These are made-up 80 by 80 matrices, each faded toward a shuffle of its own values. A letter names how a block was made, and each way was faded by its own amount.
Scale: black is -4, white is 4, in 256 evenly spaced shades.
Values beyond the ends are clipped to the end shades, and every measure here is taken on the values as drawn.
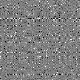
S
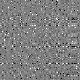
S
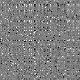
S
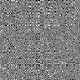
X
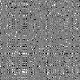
S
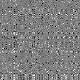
S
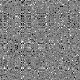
X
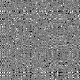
S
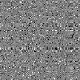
X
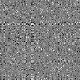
X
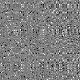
X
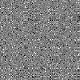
X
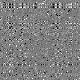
S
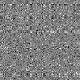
X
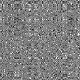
X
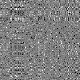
X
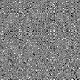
X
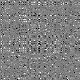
S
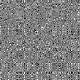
X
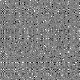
S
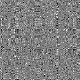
X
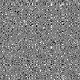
X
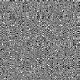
X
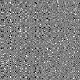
S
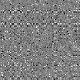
S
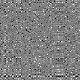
S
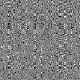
X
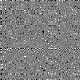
S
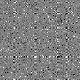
S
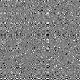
S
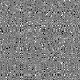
X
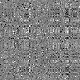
X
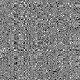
X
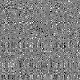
X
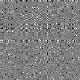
S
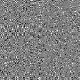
X
